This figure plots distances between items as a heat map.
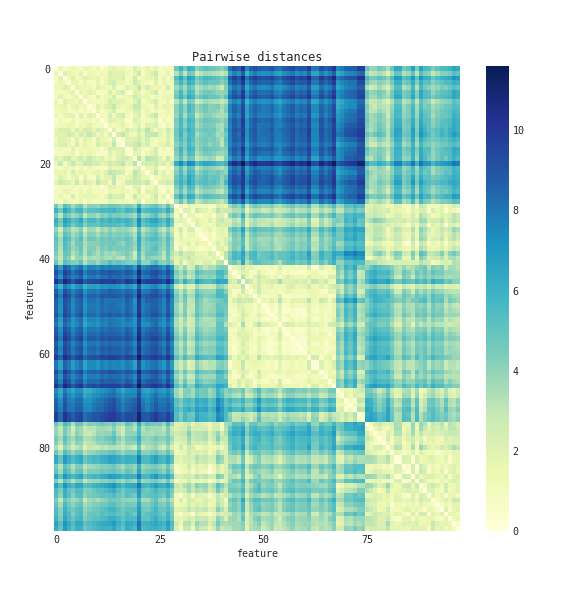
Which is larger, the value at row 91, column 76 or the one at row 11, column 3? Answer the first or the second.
the first
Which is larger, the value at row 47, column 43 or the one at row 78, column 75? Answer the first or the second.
the second
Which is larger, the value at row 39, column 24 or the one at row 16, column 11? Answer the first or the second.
the first
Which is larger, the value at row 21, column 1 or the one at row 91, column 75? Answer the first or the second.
the second
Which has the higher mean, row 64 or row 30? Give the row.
64
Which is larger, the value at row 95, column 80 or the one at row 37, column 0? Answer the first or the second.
the second
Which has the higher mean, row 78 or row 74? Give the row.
74
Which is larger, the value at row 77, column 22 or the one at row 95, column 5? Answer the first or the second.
the second
